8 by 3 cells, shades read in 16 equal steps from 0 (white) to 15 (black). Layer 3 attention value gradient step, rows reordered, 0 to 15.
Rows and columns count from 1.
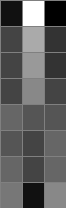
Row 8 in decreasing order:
14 8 7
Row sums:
29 28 29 29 29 30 29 29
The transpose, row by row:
14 11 11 11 9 10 9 8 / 0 5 6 7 10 11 11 14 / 15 12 12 11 10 9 9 7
